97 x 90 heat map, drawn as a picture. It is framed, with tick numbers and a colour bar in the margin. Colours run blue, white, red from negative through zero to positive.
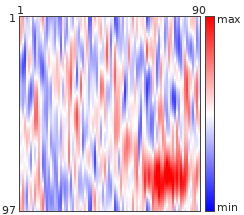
Neither half mirrors the other. The bottom right is the ninth with the highest average. Streaks run downward. One bump rises in the bottom right.
